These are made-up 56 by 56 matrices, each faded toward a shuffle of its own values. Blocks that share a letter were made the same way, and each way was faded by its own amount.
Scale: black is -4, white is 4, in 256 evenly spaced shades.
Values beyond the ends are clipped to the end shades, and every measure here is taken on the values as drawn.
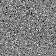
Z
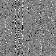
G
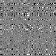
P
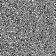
Z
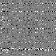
P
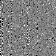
G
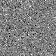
Z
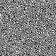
Z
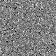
Z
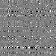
P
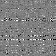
P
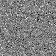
Z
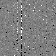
G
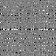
P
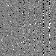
G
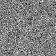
Z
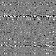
P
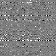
P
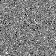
Z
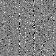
G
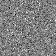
Z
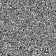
Z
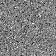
Z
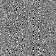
G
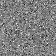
Z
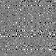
P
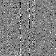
G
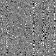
G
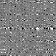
P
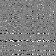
P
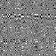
P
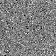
Z
